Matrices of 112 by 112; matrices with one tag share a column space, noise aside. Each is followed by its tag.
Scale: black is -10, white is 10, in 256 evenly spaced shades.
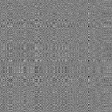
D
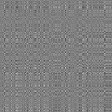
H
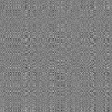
H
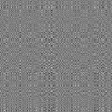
H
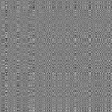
H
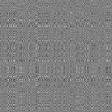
D
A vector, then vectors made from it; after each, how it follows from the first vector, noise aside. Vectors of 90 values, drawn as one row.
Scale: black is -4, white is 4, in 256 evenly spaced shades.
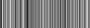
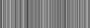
shrunk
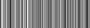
sign-scrambled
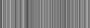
shrunk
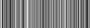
negated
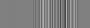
partly zeroed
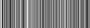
negated
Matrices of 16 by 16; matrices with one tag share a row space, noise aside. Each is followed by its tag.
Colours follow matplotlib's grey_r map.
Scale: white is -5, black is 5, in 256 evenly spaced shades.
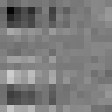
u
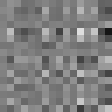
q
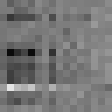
u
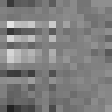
u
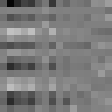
u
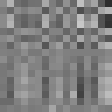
q
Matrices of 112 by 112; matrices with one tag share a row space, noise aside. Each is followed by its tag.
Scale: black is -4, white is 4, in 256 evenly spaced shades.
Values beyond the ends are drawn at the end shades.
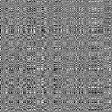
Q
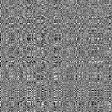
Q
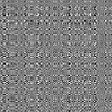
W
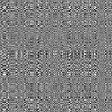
W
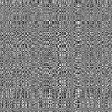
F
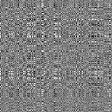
Q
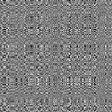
W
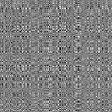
F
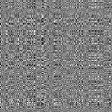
Q
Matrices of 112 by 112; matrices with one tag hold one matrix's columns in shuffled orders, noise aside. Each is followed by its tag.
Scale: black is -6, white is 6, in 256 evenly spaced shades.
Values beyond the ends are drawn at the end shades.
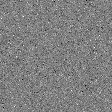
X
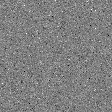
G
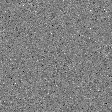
G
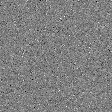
X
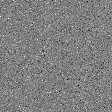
X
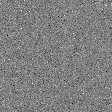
G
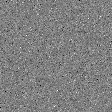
X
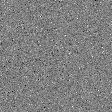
X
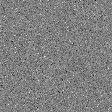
X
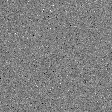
G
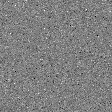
G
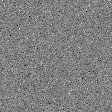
G
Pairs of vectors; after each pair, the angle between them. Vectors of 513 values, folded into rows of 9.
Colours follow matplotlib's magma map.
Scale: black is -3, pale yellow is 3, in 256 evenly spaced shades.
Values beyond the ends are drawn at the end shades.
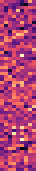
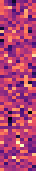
orthogonal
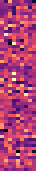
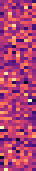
partly aligned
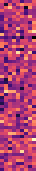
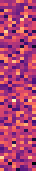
partly opposed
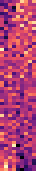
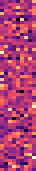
orthogonal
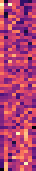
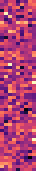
orthogonal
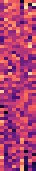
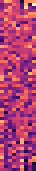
nearly parallel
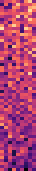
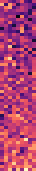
nearly opposite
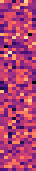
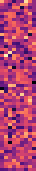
nearly parallel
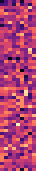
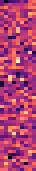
orthogonal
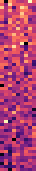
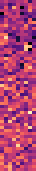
partly opposed
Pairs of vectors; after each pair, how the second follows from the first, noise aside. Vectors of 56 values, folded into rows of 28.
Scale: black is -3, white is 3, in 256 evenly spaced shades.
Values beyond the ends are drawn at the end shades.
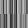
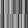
wrapped around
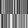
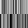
negated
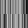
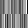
sign-scrambled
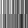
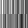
copied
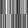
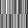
sign-scrambled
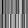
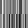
negated
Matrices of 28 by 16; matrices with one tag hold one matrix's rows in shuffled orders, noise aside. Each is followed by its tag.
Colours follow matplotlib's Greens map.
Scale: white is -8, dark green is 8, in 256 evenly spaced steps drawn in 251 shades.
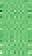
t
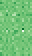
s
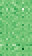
s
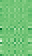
t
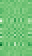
t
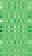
t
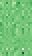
s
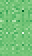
s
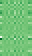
t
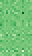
s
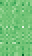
s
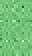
s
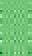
t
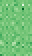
s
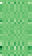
t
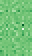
s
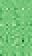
s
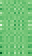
t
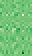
s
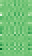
t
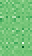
s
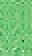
s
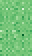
s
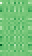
t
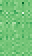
s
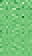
s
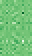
s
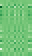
t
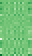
t
